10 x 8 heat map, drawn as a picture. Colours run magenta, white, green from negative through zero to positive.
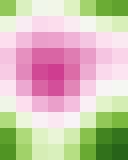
Average level on the scale: 50%. Ninth with the lowest average: centre. Calmest part: centre. Ninth with the highest average: bottom right. Lone odd cells: none.
